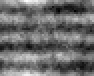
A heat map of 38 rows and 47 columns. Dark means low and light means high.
Stripes running across repeat 4 times from top to bottom. The histogram is bell-shaped. Streaks run across, left to right.
